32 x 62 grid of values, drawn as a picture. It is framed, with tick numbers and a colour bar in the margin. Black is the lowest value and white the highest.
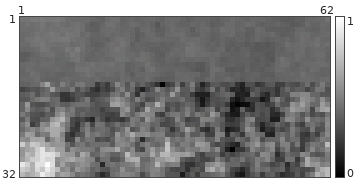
The halves do not mirror each other. A horizontal seam about 40% of the way down splits the table, and the top part is calmer. The bottom left is the ninth with the highest average. The texture is blotchy.
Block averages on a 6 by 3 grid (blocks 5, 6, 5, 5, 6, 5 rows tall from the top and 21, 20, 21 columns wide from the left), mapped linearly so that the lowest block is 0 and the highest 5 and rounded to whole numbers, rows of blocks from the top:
2 1 1 / 2 1 1 / 1 0 0 / 1 1 0 / 3 2 0 / 5 2 1
